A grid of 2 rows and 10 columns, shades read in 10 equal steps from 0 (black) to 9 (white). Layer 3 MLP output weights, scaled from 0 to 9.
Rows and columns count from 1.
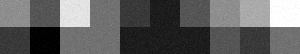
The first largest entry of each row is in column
10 3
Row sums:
46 22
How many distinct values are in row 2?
5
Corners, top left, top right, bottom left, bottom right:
5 9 2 4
